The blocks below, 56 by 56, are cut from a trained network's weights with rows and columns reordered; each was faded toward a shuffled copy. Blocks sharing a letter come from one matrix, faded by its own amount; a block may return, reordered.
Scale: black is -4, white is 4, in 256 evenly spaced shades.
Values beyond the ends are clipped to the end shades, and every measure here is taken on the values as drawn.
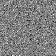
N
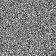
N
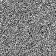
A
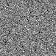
N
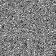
N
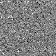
N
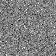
N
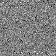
N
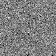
A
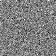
A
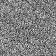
A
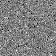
N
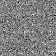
N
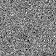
N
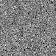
N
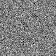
A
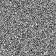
A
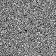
A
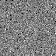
N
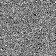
N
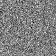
A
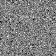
N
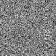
N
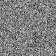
A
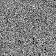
A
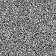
A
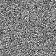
A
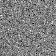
N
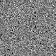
N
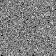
N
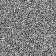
A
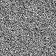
A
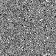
N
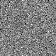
N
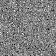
N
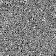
N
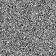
A
